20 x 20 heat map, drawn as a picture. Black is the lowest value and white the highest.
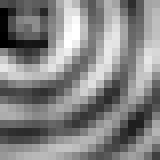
The top left is the ninth with the lowest average. No single row or column stands out from its neighbours. Rings spread out from the top left. The ninth with the highest average is the top middle. Neither half mirrors the other. An odd patch, lower than its surroundings, sits in the top left.
